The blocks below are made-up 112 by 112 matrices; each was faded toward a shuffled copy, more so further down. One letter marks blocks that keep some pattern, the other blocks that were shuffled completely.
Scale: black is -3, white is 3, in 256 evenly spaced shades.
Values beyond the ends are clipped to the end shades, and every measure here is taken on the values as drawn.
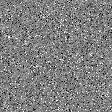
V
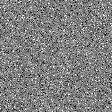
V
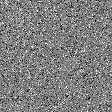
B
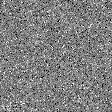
B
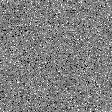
V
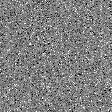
V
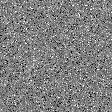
B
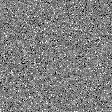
V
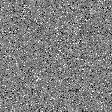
V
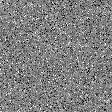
B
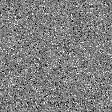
V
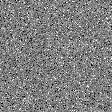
B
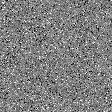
B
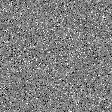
B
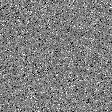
B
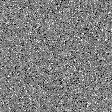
V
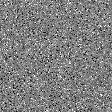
V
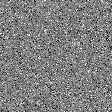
B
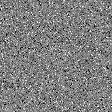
V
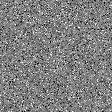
B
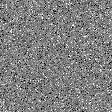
V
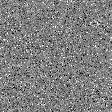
V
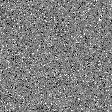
B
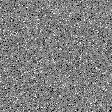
V
